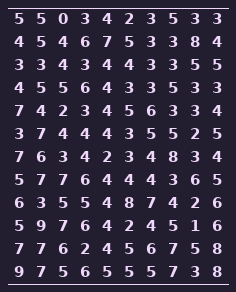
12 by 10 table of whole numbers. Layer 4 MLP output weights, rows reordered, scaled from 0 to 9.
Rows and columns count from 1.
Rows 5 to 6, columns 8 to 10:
3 3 4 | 5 2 5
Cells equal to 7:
13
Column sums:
65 68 52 54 50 49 53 58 44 61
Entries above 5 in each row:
0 3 0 1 2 1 3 4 4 4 6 5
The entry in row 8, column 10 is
5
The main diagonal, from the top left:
5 5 4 6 4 3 4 3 2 6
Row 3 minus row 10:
-2 -6 -3 -3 0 2 -1 -2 4 -1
